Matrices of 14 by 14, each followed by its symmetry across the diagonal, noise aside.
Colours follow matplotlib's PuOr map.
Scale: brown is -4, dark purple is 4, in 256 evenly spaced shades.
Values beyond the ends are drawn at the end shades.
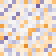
symmetric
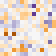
antisymmetric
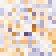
antisymmetric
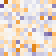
antisymmetric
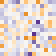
neither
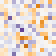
neither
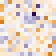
neither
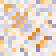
symmetric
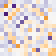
symmetric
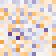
neither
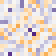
symmetric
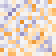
symmetric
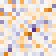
antisymmetric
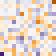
antisymmetric
